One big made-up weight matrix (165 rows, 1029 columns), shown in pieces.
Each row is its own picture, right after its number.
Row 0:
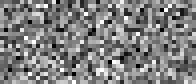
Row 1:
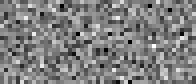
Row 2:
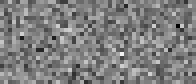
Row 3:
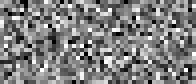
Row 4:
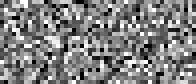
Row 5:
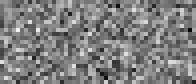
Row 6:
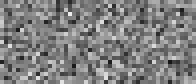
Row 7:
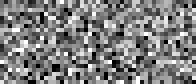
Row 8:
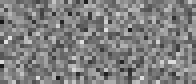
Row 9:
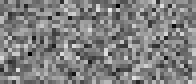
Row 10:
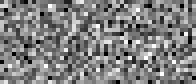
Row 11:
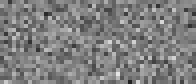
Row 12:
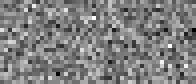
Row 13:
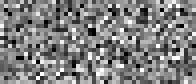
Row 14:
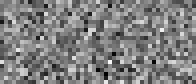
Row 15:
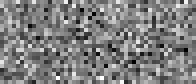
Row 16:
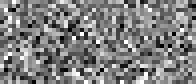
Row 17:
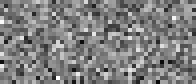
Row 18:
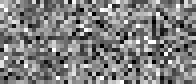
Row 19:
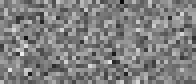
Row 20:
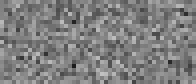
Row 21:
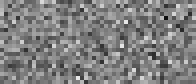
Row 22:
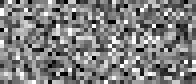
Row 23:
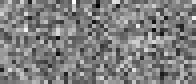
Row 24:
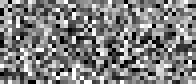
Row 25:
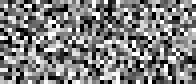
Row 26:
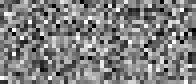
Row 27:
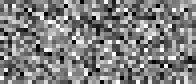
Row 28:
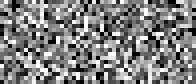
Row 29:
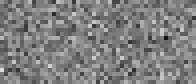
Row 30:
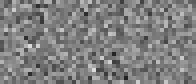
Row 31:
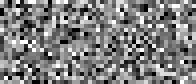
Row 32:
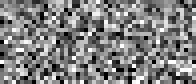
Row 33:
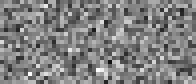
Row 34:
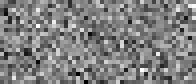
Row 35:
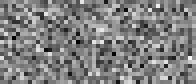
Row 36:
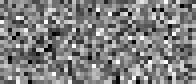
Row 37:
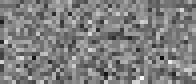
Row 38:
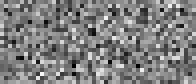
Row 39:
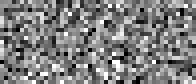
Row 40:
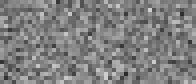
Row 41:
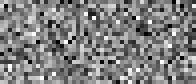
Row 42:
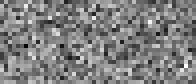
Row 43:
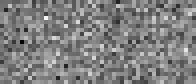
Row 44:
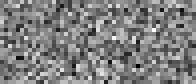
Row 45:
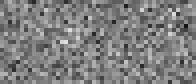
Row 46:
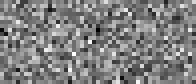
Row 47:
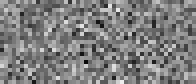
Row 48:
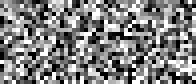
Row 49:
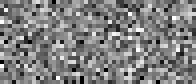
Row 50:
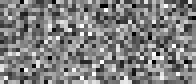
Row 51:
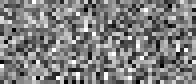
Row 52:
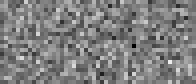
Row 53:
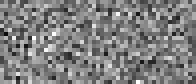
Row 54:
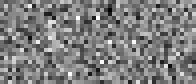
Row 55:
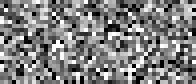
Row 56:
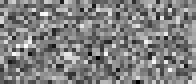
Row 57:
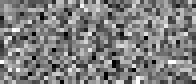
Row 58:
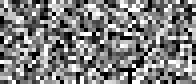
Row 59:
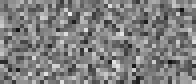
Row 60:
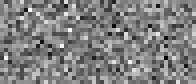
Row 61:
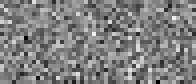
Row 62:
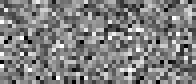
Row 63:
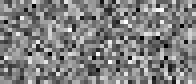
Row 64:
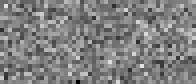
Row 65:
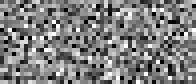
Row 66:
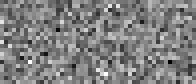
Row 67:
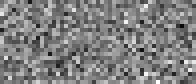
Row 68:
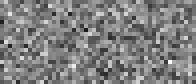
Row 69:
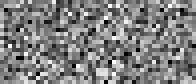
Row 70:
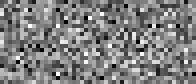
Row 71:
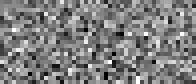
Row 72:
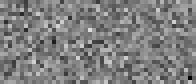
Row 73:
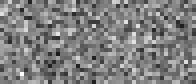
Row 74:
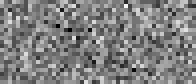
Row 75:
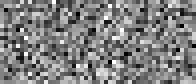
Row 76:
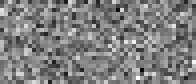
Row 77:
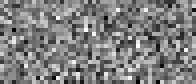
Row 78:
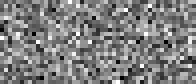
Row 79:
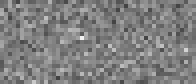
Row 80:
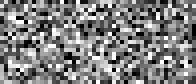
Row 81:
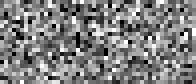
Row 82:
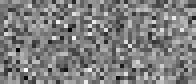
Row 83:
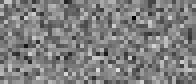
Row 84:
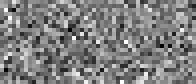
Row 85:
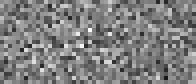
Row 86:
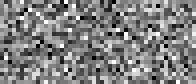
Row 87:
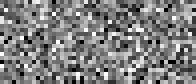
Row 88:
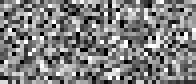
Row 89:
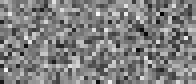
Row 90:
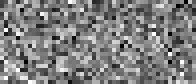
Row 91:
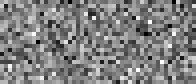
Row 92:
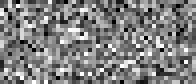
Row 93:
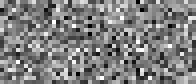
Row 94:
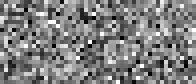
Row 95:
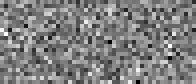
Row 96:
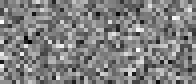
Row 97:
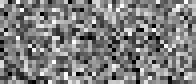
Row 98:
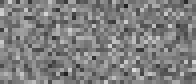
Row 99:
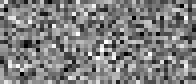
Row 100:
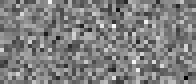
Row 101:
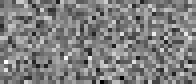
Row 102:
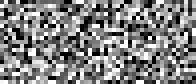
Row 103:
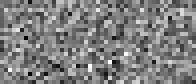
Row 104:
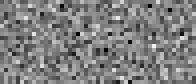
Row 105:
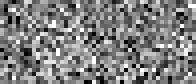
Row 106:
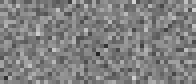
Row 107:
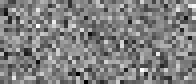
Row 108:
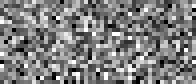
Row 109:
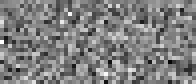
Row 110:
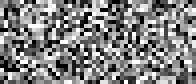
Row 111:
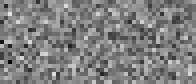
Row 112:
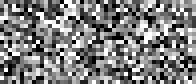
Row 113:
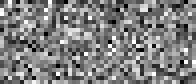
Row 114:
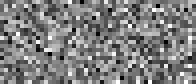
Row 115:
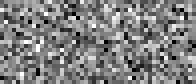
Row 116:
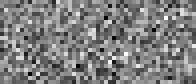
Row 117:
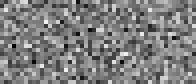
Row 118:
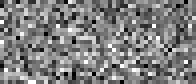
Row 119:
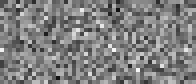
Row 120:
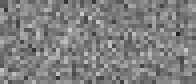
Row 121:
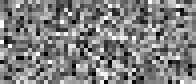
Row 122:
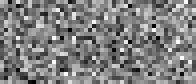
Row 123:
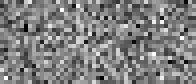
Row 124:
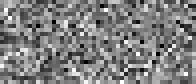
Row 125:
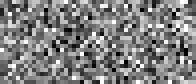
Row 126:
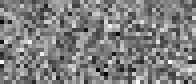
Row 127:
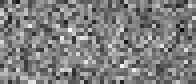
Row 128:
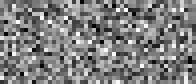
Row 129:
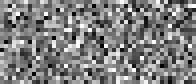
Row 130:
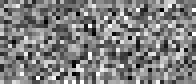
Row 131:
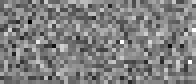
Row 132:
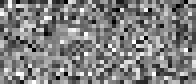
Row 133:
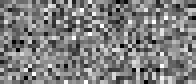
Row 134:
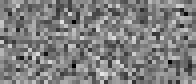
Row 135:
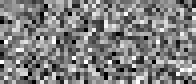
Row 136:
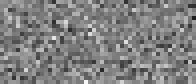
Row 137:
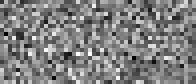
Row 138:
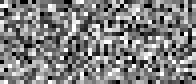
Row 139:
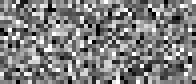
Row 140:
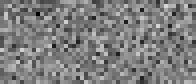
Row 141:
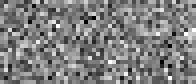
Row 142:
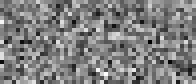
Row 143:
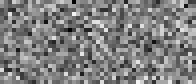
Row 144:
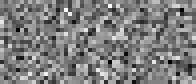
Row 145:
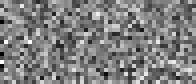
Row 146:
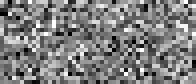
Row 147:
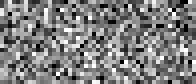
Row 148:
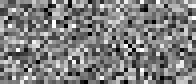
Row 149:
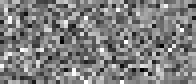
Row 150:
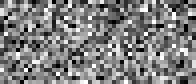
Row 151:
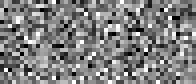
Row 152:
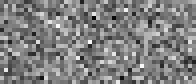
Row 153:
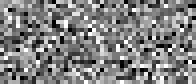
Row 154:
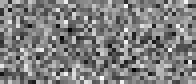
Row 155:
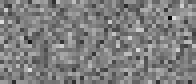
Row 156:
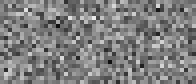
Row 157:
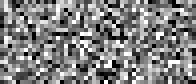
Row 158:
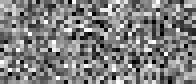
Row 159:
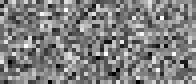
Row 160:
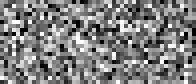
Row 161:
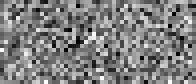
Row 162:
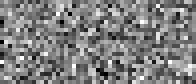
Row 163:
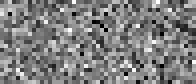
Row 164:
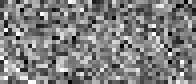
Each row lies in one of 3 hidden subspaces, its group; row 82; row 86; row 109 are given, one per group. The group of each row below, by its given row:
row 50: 82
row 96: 109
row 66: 109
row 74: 82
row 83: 86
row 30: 109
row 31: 82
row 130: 109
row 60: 86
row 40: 109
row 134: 109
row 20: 109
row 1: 86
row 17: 109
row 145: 109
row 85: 86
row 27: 86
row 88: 86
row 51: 109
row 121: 109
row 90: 82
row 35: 86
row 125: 82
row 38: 109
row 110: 82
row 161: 82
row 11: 86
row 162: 109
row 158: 82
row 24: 82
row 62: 109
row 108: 109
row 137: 86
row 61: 109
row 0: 109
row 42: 86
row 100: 82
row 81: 86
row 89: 109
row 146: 82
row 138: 86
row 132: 82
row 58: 109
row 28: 109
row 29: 82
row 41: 86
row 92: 82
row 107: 82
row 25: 86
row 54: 86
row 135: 109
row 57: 109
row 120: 82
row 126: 109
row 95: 86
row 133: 82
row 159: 86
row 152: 86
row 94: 86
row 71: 109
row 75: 109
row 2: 82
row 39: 109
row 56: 86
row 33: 109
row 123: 82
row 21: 82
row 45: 82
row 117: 86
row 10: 86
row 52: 109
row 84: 82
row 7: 109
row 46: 86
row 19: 109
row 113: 82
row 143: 82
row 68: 109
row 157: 109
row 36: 86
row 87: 109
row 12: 86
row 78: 86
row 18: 82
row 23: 82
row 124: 82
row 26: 86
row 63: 86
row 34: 82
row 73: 82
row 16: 82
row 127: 82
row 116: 109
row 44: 109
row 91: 86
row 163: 82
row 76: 82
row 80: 86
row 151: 109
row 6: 109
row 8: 109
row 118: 82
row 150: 82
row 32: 109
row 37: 109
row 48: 109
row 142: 109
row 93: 82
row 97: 82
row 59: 109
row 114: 86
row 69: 109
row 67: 82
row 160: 86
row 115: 86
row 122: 82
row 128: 86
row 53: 86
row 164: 82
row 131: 86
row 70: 82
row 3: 86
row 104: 86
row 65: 86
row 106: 82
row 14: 109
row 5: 109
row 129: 82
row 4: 86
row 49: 109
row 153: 82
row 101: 86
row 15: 82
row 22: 82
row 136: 82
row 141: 86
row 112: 86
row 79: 82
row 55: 109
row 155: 109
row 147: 82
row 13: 109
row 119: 82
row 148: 82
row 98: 82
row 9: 86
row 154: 82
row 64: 86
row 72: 86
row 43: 82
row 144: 109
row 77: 109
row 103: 109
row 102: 86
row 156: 86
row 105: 82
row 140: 82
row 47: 82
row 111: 109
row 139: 86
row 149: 82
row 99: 86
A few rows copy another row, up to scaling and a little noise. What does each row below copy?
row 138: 10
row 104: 1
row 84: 16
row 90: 164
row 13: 38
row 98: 22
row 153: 136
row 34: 107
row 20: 134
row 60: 86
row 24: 154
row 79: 92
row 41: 91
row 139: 46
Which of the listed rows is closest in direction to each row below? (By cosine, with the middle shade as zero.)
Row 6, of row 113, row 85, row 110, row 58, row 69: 69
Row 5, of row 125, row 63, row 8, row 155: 8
